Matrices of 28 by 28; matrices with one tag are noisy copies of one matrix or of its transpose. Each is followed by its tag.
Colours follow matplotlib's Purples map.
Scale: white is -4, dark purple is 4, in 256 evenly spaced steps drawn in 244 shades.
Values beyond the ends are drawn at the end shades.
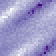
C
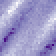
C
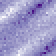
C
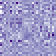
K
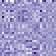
K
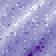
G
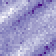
C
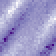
C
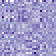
K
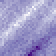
G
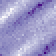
C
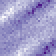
C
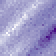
G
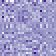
K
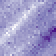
G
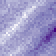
G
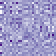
K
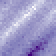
G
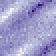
C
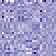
K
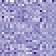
K
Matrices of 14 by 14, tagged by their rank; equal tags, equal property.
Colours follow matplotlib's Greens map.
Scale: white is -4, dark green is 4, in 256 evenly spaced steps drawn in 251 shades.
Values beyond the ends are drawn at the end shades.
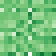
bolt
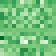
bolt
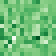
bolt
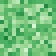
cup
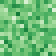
cup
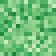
cup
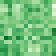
bolt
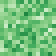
cup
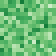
cup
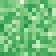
cup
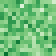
cup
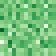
bolt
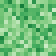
cup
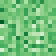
bolt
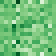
bolt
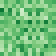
bolt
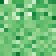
bolt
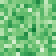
cup
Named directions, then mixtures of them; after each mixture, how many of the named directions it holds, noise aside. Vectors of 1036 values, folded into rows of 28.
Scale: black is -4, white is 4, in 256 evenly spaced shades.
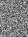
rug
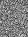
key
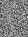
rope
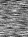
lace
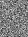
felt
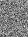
three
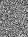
one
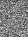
three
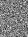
one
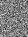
one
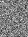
two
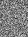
two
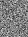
one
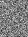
two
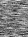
one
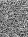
three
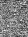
two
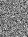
one
